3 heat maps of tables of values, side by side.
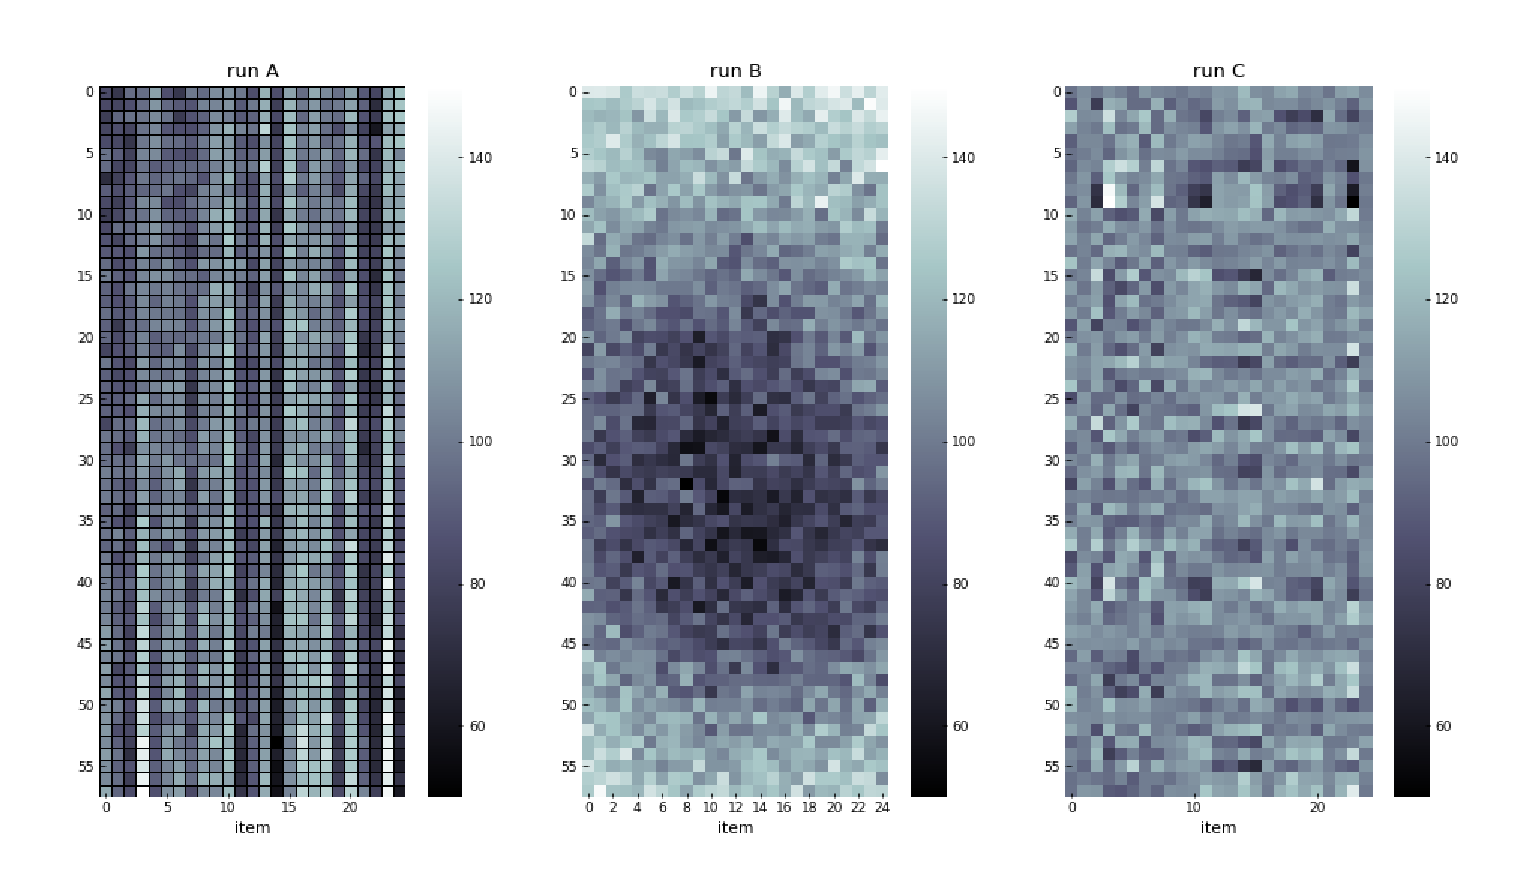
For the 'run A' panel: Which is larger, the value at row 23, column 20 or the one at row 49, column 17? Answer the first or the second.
the first
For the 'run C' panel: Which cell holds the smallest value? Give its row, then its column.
9, 23
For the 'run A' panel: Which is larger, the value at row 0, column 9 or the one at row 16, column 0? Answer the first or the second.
the first
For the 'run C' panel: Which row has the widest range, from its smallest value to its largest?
9
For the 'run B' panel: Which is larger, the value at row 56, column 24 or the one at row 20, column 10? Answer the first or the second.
the first
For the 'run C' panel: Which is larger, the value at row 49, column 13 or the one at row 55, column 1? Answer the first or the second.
the first
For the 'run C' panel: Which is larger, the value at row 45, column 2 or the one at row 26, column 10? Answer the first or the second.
the first
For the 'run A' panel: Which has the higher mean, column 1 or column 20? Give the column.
20
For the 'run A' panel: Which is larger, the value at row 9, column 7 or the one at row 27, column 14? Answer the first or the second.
the first
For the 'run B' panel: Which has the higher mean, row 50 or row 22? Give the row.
50
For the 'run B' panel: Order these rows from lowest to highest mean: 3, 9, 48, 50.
48, 50, 9, 3
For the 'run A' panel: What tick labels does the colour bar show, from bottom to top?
60, 80, 100, 120, 140
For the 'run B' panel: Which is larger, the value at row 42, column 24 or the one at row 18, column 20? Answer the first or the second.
the second
